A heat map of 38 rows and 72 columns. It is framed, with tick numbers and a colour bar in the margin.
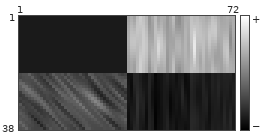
It is made of 2 by 2 panels. Panel 1,1: very low, flat. Panel 1,2: high, streaked downward. Panel 2,1: low, slanting down to the right. Panel 2,2: very low, streaked downward, faint in contrast.
